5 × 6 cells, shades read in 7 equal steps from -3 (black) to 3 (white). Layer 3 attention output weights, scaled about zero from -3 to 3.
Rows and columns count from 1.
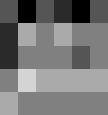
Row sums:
-11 0 -3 6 1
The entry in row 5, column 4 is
0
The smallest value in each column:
-2 -3 -1 -2 -3 -1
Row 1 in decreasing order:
-1 -1 -1 -2 -3 -3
